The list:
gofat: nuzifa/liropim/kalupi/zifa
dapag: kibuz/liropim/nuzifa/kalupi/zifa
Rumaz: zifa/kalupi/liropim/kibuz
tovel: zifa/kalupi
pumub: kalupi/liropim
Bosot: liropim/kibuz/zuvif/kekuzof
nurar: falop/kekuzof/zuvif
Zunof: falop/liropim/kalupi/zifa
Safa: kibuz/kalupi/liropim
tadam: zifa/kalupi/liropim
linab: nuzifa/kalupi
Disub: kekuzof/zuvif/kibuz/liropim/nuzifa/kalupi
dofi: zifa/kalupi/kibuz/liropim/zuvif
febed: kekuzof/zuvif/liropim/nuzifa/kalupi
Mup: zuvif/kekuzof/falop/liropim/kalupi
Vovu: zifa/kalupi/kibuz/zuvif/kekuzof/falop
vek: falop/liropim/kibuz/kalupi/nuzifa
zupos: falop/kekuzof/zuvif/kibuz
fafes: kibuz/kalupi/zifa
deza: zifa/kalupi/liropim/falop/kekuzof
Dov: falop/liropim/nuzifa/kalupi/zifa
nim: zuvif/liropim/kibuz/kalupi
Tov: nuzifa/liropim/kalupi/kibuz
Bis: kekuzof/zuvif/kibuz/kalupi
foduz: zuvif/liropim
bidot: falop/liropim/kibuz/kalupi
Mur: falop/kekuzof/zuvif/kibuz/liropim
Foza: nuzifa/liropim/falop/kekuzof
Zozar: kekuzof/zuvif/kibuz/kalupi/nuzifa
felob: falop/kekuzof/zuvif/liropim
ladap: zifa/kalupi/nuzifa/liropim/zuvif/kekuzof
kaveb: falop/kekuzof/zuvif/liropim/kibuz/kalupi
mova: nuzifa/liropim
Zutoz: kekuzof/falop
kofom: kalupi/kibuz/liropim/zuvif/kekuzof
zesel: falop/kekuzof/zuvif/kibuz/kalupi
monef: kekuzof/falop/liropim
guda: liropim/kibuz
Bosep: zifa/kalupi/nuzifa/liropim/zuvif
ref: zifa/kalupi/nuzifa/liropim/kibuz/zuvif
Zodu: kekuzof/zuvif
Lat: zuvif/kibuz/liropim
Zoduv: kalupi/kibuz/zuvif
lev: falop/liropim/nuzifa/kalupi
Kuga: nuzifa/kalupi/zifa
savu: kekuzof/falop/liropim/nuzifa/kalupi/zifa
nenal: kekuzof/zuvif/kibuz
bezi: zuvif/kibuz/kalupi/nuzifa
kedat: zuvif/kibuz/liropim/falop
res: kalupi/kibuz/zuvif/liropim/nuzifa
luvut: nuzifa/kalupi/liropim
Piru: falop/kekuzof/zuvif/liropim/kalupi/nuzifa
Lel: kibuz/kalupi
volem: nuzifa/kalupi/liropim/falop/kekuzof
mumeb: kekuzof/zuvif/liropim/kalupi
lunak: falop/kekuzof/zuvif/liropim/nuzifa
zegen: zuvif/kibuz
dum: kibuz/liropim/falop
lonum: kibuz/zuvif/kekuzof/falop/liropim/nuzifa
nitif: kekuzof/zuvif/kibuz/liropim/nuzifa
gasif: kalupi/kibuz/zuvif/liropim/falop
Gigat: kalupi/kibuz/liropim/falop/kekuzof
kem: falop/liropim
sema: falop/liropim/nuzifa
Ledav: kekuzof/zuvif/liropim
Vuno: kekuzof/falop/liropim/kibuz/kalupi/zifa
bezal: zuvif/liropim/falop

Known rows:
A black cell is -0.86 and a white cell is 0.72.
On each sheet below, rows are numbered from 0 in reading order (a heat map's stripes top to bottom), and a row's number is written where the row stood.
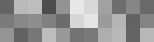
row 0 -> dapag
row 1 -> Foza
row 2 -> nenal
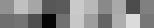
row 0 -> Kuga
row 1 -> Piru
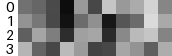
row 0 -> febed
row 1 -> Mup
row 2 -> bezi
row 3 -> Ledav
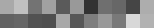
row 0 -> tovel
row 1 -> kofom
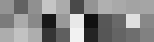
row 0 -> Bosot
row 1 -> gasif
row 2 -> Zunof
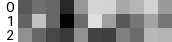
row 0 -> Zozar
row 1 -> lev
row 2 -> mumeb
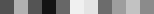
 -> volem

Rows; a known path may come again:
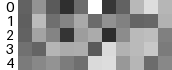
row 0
zesel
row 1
Safa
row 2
bezi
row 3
nitif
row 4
Foza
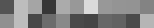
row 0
Tov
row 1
pumub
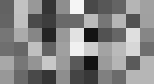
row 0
bidot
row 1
linab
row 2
gasif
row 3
lonum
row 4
zegen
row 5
mumeb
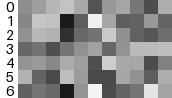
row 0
guda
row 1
Dov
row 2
gofat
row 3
Bis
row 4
mova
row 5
Ledav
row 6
kaveb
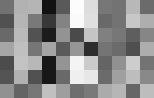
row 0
savu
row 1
Gigat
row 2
luvut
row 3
tovel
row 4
vek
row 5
volem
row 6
nenal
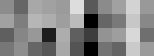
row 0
Mur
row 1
kedat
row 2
res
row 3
nim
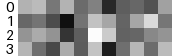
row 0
kem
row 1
Piru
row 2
deza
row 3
nurar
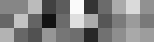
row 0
Vovu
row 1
lev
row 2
felob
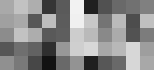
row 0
Zunof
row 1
Zutoz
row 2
Kuga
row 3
Zozar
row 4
Mup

